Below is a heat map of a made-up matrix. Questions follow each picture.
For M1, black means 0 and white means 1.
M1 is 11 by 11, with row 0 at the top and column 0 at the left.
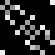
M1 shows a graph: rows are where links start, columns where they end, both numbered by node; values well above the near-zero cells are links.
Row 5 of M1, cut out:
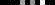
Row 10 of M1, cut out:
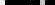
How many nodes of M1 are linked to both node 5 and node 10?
1
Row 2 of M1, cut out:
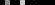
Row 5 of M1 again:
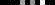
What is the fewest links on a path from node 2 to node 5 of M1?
2
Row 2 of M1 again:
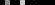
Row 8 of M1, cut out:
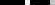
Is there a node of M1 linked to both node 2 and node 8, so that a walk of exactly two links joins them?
no
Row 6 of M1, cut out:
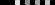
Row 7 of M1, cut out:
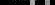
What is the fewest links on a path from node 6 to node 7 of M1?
1
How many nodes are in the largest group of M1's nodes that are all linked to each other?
3
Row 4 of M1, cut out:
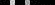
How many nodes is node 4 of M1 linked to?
2
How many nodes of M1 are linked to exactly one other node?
0
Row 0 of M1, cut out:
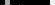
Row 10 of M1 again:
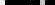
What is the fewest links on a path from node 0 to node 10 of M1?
1
